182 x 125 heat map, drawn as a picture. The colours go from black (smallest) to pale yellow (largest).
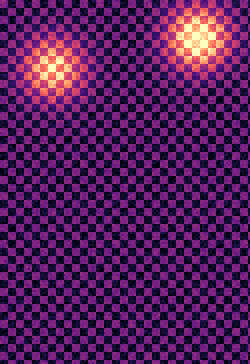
The top right is the ninth with the highest average. No single row or column stands out from its neighbours. There are two bumps.
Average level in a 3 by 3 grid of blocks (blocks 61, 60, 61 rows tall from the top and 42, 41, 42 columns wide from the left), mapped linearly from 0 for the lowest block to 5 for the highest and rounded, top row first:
415 | 000 | 000
